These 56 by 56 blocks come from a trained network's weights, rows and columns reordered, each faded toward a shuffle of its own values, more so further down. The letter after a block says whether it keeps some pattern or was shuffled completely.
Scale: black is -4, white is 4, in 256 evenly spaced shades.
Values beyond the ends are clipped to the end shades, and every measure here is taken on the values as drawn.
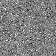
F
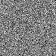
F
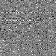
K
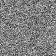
F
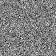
K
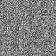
K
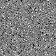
F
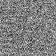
K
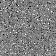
F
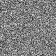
F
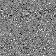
K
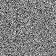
F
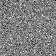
F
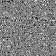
K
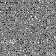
K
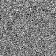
K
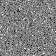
F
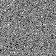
F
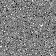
F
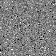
F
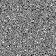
K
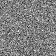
F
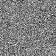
K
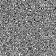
K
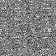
K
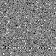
K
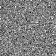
K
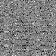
K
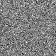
F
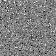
F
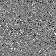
K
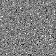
K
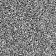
F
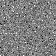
F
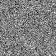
F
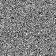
F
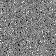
F
